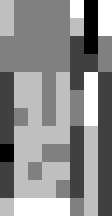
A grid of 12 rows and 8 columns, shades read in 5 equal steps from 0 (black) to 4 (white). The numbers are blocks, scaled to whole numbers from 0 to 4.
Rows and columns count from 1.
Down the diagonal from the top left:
3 2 2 2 3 2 4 1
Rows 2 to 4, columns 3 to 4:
2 2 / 2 2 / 2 2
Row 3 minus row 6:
1 -1 -1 0 -1 -1 -4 1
